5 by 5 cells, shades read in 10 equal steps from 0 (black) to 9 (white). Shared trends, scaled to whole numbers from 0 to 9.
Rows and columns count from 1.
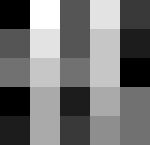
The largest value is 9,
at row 1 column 2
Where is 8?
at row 1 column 4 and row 2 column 2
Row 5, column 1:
1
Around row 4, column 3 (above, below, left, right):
4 2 6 6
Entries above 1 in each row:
4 4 4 3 4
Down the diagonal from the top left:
0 8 4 6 4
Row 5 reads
1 6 2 5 4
